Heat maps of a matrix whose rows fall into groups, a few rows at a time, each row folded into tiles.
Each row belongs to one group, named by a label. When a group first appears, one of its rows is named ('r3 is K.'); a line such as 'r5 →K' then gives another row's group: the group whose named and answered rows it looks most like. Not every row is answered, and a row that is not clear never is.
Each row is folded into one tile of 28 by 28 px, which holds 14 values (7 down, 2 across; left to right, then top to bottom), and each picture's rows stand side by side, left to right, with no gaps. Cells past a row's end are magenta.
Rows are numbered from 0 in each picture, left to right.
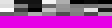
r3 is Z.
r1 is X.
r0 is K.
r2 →K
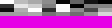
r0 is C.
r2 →Z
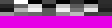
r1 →Z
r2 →Z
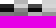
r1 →C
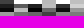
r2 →C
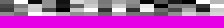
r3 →K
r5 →Z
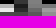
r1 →K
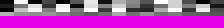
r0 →X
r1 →Z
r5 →X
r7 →Z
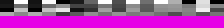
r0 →X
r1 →X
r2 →Z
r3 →X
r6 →K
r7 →K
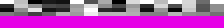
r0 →C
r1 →Z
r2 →X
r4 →X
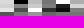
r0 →K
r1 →K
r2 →C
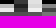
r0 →Z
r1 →K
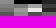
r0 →K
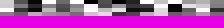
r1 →X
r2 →X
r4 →Z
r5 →C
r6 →C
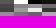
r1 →Z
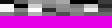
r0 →Z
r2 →K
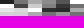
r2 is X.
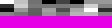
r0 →C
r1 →K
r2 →K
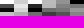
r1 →C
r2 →K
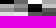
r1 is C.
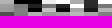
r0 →K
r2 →C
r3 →X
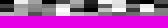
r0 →X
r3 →X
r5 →Z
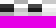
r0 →C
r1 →C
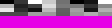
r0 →Z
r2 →K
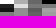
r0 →C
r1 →K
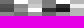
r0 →X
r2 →C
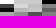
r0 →C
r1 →K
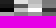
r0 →X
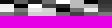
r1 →Z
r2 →C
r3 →Z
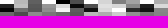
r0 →C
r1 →X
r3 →C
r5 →C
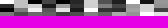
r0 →C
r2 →Z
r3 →K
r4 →X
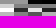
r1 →Z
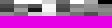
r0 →X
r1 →C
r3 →K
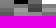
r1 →X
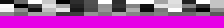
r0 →Z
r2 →Z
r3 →X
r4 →X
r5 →C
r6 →K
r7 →C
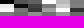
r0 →Z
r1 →X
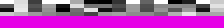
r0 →C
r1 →X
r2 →C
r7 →C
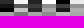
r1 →X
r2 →X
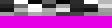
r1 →Z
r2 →Z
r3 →C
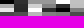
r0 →Z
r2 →C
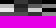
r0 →Z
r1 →Z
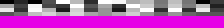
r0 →Z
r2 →C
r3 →X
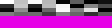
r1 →C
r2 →Z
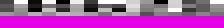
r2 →X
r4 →C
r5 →K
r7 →X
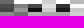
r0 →X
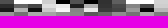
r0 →X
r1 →C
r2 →Z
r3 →Z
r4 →X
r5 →C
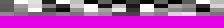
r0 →X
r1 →K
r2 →C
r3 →Z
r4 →Z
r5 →Z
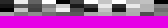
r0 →X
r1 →X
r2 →Z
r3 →C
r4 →C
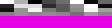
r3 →Z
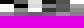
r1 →K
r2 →X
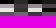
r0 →Z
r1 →Z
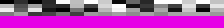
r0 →Z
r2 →C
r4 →Z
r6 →C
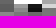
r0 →X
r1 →C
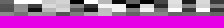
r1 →C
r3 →C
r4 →Z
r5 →Z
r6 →K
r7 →K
